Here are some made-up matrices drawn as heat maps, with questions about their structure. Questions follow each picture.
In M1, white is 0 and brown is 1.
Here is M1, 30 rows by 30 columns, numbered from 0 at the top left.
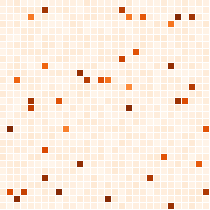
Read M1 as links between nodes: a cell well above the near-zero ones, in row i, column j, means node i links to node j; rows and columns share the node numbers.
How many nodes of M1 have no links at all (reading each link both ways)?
4
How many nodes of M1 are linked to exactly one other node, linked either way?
6
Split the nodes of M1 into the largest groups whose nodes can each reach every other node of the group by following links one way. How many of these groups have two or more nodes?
0
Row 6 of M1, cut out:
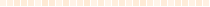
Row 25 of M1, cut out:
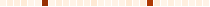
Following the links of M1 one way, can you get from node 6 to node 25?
no
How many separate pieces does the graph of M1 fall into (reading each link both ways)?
6
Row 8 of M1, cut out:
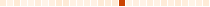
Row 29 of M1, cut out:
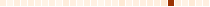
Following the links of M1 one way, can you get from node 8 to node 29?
no
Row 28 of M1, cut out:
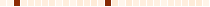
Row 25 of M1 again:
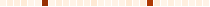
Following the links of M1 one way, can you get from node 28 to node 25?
yes
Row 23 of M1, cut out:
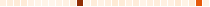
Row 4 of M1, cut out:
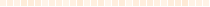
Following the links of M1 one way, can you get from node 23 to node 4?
yes
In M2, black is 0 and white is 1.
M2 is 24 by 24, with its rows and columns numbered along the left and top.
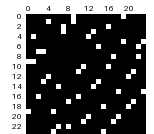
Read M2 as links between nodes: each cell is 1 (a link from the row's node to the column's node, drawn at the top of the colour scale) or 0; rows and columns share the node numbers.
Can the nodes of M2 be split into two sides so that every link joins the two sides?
no
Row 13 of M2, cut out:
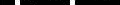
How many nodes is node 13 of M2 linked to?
2
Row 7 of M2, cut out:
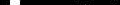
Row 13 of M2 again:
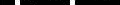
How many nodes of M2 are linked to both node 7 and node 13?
1
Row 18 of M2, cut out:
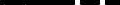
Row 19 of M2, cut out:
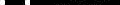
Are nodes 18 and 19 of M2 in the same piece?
yes
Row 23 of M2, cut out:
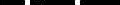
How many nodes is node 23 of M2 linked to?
2
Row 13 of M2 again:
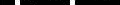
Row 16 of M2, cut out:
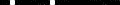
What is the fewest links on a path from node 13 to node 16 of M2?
4
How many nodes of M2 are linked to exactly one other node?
0
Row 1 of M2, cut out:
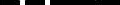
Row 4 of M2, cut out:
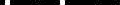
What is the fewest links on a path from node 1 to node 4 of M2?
1
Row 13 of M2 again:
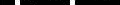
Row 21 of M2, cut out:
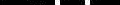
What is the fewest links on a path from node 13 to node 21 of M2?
6
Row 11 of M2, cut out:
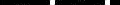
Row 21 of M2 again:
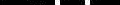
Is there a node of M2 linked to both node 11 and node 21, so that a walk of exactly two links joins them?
no
